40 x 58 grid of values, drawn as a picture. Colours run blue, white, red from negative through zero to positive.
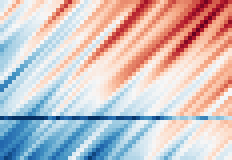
Ninth with the lowest average: bottom left. Slope: up to the top right. Odd lines: row 30. Ninth with the highest average: top right. Grain: diagonal, up to the right. Average level on the scale: 50%.
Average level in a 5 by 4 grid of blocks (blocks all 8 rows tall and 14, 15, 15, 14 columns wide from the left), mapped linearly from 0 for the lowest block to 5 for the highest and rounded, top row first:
3345 / 2344 / 2333 / 1123 / 0022
